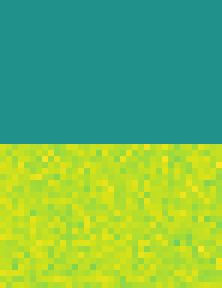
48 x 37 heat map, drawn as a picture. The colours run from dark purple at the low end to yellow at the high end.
It is made of 2 by 1 panels. Panel 1,1: middling, flat. Panel 2,1: very high, fine-grained, faint in contrast.
